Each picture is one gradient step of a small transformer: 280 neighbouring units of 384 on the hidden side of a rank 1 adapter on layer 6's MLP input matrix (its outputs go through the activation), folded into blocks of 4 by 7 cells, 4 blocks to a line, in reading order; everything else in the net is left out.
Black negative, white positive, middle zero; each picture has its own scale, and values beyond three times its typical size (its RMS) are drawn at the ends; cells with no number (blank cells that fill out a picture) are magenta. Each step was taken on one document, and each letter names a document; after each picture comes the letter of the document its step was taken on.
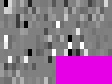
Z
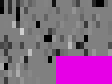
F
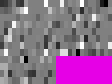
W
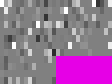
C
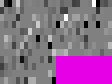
C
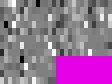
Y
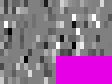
W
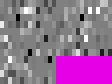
Z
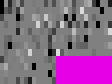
C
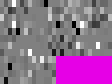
Y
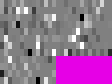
Z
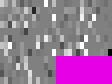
Z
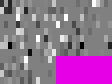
F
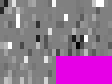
F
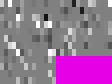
C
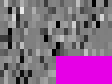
Y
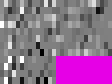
Z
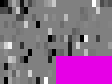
F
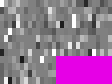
Y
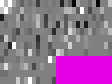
C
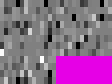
W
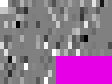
F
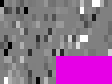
F
